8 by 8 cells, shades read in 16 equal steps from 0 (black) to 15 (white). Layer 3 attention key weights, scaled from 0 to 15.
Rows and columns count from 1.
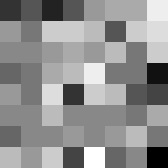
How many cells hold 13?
2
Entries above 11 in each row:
1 4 1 1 2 0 0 2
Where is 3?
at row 1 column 1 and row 5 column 4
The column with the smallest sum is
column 2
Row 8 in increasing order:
0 4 6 8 9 11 12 15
